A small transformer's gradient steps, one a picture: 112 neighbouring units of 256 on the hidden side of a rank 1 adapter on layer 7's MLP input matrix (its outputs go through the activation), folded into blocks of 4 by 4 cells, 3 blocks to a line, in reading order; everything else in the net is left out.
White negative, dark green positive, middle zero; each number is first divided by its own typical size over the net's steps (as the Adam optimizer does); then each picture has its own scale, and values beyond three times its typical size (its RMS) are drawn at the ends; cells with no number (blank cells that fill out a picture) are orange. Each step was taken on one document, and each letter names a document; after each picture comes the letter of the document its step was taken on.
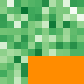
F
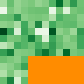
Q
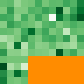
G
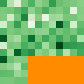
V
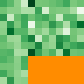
V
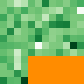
V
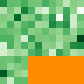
G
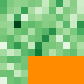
G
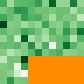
F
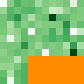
Q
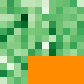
V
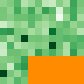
G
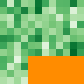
V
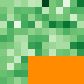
G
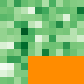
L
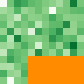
Q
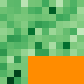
Q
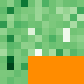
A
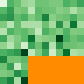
V
